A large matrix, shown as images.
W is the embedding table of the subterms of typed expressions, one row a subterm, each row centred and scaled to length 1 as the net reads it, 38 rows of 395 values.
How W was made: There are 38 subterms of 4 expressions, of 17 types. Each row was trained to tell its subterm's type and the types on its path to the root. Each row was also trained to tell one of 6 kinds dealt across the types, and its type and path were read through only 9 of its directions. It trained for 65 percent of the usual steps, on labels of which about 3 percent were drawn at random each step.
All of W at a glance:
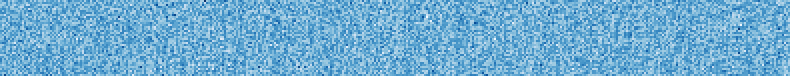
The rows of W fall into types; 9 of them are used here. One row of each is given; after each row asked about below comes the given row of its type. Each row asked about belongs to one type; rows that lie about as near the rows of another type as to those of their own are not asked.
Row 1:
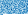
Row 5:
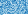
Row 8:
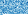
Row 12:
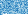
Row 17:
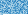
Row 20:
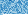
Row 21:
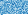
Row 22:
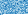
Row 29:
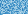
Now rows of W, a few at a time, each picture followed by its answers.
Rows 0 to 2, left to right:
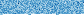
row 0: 8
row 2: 22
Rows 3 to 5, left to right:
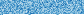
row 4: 21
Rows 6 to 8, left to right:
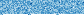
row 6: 5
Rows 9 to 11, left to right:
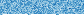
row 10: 22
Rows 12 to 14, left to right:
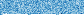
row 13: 29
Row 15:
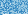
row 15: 12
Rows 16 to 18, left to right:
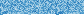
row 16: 29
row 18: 29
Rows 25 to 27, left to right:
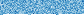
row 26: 5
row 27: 20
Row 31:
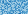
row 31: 1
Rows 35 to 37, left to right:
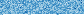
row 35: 5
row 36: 1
